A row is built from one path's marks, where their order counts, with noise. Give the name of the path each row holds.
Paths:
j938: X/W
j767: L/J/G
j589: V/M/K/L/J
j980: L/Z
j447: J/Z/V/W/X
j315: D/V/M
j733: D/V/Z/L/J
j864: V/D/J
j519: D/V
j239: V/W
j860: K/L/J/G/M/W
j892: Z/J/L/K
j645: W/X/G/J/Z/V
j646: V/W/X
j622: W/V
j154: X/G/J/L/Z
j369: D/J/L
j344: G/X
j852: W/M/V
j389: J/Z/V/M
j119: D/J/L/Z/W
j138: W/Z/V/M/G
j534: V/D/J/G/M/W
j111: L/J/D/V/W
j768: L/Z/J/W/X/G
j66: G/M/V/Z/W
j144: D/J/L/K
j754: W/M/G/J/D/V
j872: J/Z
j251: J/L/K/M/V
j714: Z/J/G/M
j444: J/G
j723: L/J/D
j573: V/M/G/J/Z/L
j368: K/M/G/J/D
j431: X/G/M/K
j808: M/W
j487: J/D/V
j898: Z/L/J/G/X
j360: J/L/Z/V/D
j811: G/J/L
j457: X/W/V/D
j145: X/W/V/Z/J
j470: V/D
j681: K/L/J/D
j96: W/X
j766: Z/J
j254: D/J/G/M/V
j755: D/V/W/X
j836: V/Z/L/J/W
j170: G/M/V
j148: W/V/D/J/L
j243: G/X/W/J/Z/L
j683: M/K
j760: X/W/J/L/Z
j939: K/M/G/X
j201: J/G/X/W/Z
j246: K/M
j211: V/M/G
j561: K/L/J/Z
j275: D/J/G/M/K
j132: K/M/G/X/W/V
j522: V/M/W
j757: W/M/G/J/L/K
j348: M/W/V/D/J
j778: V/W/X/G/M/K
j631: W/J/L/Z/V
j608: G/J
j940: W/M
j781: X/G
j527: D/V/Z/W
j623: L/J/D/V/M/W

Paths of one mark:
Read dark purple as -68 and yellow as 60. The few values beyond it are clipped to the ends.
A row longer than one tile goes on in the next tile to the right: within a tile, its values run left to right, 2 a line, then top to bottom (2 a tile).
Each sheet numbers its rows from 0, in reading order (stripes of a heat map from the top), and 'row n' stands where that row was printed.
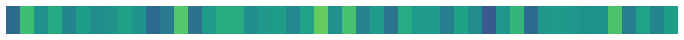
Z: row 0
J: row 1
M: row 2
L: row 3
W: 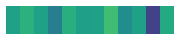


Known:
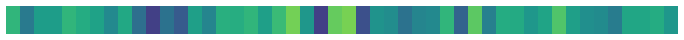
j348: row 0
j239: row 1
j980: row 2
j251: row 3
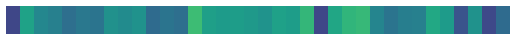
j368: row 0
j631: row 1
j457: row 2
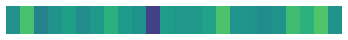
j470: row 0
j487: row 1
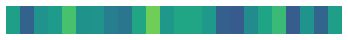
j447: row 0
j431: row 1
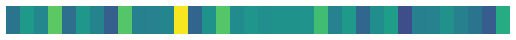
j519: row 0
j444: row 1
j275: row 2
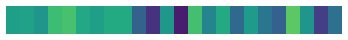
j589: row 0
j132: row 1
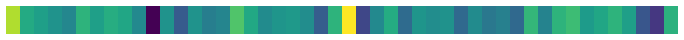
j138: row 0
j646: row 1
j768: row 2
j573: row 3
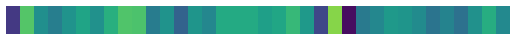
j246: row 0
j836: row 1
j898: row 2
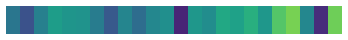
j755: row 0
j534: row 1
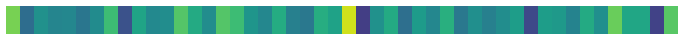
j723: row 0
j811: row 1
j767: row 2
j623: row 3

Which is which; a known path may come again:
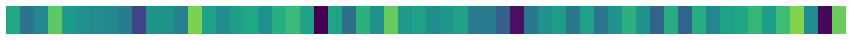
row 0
j369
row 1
j852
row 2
j766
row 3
j860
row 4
j522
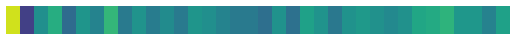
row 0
j767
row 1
j681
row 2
j938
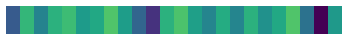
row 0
j573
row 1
j211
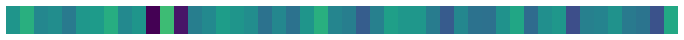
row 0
j778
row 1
j898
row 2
j755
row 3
j275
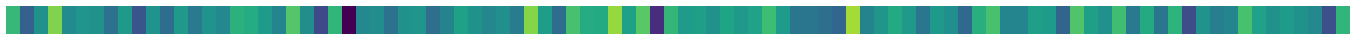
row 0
j733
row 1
j808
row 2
j939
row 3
j940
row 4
j145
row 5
j360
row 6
j96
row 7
j646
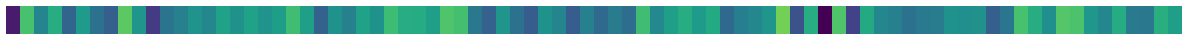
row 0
j132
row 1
j315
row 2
j864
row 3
j561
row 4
j757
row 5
j368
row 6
j811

